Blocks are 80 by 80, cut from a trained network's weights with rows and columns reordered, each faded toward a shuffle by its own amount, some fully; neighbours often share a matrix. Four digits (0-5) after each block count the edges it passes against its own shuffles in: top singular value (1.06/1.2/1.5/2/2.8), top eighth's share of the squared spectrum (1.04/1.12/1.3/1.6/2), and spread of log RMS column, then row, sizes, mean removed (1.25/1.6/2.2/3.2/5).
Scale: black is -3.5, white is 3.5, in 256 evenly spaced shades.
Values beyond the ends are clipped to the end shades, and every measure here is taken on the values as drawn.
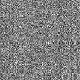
4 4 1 2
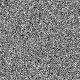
0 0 0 0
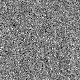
1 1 0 0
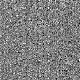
3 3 1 2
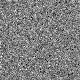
0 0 0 0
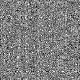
3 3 0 2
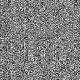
3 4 1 2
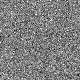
1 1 0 0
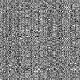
4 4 1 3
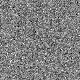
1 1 0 0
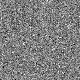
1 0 0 0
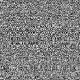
4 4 0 2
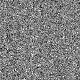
2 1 0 0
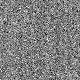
1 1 0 0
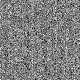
2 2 0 0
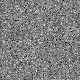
0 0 0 0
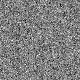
1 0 0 0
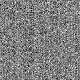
3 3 0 1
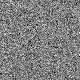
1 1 0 0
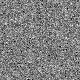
0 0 0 0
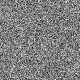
1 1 0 0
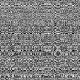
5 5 2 3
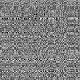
4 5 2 3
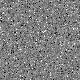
0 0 0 0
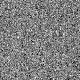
2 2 0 0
